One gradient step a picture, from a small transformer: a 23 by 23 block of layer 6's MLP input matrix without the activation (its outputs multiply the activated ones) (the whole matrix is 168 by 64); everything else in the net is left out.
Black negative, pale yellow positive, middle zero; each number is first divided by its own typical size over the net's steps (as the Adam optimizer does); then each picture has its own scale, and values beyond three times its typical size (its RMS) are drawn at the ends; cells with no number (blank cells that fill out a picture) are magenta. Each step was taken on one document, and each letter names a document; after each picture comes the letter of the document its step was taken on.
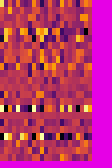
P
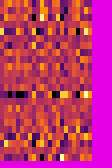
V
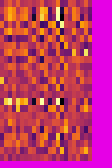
V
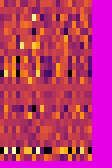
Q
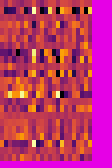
V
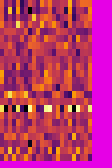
Q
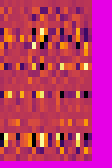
P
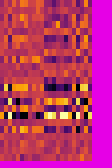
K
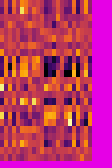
K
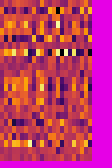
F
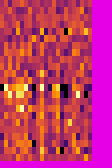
V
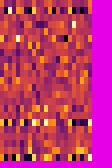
Q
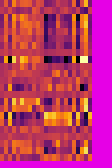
K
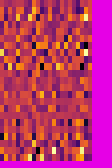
P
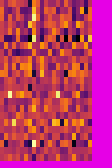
V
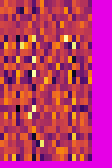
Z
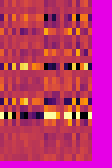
K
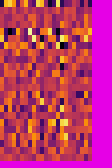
F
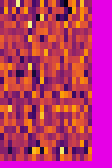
Z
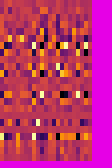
P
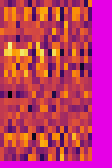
F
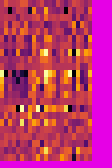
Q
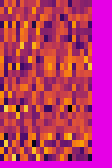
Q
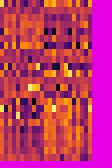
K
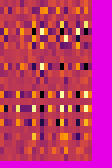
P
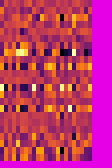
V
